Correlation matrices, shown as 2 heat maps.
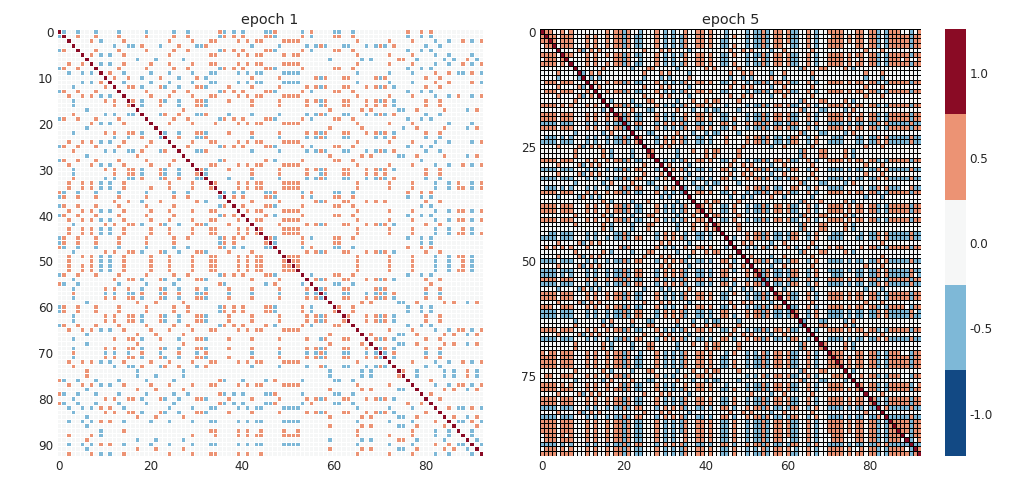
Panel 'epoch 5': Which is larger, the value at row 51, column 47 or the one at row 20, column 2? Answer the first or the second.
the first
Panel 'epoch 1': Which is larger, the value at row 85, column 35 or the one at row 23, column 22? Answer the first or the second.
the first
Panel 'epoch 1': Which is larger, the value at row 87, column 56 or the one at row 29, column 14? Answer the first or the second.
the second
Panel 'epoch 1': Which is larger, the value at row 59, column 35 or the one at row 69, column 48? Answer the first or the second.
the second
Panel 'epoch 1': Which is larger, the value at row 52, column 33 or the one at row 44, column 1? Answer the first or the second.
the first
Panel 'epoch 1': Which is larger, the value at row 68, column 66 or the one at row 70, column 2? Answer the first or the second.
the first
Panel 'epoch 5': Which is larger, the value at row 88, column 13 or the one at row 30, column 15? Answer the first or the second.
the first
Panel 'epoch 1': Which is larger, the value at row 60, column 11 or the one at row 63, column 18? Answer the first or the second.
the first
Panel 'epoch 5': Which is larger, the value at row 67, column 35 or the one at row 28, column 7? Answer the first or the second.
the second
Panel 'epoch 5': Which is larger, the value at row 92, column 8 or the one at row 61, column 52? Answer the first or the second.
the second
